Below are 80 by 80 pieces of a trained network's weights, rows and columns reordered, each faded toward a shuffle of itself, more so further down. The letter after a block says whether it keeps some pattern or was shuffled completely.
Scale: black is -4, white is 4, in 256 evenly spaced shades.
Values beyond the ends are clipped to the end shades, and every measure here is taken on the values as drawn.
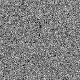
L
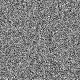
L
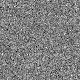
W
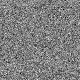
L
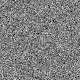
W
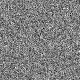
L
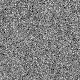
W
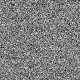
L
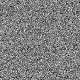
L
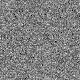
L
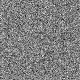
L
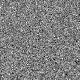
L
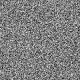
L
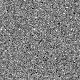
W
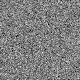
W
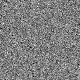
W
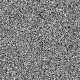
W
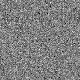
L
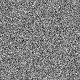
W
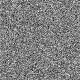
W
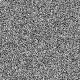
W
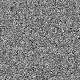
L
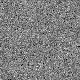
L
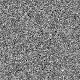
L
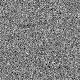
L
